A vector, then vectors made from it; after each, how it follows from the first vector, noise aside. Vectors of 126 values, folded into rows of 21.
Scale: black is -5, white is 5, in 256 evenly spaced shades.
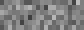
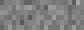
shrunk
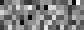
scaled up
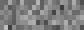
reversed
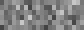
sign-scrambled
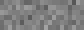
shrunk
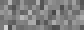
reversed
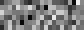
scaled up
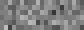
reversed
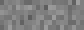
shrunk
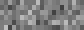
reversed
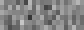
sign-scrambled
